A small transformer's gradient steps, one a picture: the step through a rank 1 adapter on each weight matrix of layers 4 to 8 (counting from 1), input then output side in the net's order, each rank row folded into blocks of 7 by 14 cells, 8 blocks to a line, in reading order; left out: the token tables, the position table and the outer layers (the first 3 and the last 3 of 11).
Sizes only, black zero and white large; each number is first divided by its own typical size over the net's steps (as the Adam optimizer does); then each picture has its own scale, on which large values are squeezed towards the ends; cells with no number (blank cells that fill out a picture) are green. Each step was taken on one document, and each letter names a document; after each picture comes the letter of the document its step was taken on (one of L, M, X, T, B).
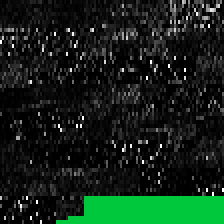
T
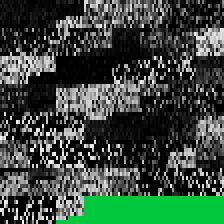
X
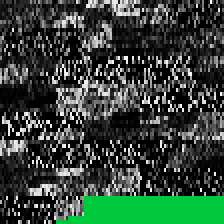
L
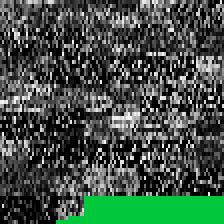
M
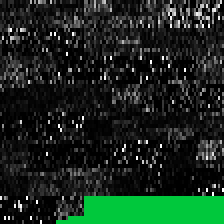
T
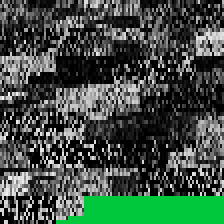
X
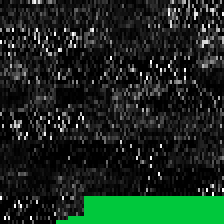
T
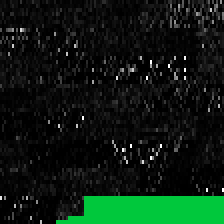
T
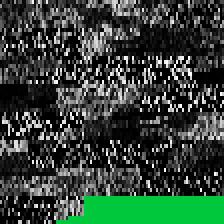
L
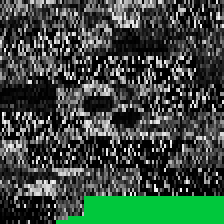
L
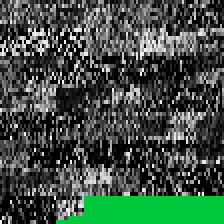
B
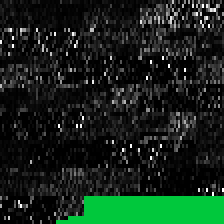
T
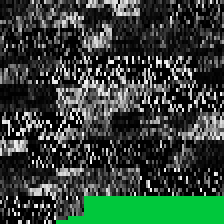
L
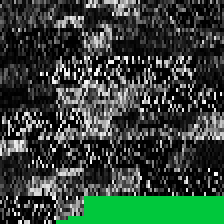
L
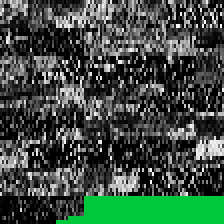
B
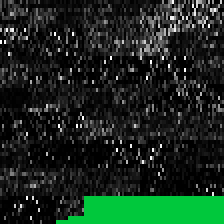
T
